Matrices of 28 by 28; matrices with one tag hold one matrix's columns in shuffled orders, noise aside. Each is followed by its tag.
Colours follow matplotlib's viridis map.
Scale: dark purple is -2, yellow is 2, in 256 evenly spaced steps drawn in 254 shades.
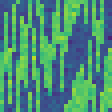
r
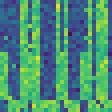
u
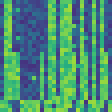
u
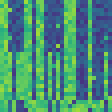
u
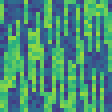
r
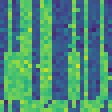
u
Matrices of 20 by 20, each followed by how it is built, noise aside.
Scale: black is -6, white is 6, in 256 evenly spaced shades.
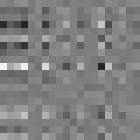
low rank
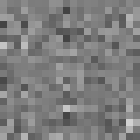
low rank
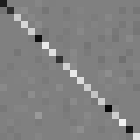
diagonal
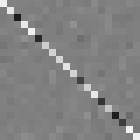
diagonal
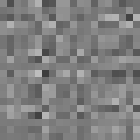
low rank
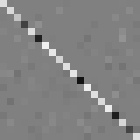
diagonal
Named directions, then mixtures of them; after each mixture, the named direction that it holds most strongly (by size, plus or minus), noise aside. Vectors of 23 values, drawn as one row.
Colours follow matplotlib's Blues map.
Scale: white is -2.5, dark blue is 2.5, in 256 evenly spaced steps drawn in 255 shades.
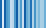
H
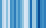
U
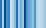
H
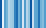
H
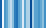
H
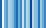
H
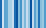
H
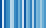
H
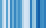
U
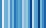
U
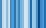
U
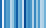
H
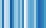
H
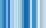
U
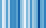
U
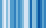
U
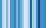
U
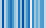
H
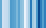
U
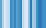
U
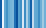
H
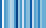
H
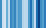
U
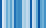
U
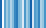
H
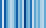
H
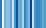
H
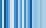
H
